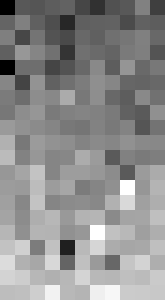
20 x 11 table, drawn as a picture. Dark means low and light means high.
Values rise toward the bottom. The centre is the calmest part. The values follow a bell shape.
